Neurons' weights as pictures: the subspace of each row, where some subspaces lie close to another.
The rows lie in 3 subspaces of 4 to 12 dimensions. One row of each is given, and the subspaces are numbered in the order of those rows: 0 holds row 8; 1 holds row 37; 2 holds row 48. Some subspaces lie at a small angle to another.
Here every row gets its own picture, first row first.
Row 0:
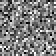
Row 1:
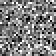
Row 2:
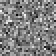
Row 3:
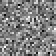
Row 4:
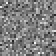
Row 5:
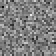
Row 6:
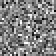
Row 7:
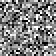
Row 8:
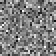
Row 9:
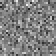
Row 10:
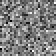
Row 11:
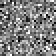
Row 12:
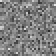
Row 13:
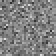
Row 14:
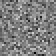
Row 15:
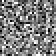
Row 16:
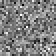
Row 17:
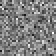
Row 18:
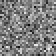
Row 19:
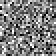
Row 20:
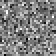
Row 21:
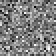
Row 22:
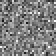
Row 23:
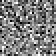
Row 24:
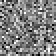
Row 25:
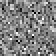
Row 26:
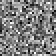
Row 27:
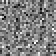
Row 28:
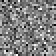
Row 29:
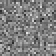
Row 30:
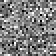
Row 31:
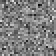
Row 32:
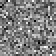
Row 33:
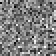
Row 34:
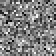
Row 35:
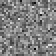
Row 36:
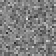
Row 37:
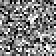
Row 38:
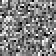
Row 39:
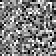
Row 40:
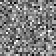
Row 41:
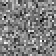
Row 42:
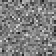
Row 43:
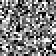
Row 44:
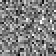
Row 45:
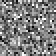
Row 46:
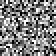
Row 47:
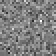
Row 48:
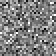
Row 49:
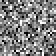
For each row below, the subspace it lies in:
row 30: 2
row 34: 1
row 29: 1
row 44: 2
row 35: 2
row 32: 2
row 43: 2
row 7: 2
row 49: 2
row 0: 0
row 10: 1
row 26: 0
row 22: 0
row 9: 2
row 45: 2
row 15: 0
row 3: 2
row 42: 2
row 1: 2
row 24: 0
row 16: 1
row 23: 0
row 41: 2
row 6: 2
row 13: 2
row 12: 1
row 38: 2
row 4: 2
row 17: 2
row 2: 1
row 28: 1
